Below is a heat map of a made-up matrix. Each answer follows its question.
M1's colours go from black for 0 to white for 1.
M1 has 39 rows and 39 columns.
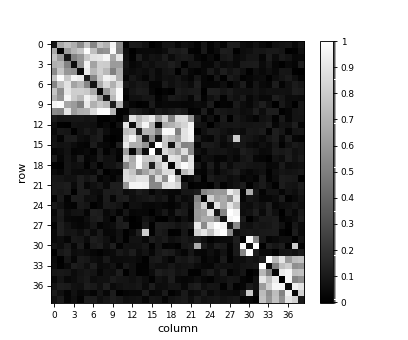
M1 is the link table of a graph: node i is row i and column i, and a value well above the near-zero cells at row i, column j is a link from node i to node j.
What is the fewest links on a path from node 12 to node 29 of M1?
5
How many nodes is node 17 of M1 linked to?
10
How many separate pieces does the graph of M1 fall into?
2
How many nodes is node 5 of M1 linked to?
10
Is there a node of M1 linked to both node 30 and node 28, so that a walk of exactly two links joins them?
yes
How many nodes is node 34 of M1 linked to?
6
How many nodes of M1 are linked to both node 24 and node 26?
5
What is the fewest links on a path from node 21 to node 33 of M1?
6
